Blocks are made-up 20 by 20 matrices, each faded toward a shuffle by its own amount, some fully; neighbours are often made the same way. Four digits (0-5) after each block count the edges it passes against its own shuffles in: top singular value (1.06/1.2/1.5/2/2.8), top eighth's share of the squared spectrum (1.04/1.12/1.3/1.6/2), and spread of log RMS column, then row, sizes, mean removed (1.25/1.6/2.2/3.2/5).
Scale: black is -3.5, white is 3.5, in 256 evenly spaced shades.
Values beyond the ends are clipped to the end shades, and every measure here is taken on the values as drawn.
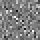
2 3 0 0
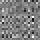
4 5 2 2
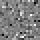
1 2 0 1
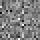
3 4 1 1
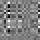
4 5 2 2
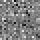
2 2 0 0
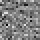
2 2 1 0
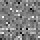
2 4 0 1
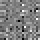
3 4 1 2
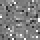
0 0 0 0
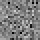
1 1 0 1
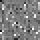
2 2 1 0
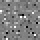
0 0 0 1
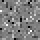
0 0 0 0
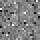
0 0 0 0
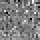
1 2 0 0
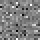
2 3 0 1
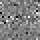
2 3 0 2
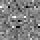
0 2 0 1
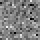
1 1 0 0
